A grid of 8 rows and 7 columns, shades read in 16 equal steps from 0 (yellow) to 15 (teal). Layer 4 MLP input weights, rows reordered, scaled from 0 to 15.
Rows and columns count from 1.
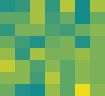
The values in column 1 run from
3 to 14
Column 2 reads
13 10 8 12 13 7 7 14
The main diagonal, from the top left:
14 10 8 9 8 7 8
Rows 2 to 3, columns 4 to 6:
12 9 15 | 11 12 9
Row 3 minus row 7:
6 1 -4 7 2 2 -1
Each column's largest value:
14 14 15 13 12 15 9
